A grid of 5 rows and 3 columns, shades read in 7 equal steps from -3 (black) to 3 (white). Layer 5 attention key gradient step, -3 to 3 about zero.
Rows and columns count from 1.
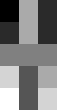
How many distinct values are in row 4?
3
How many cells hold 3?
1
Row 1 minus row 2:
-1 0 0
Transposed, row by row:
-3 -2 0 2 3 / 1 1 0 -1 -1 / -2 -2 0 1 2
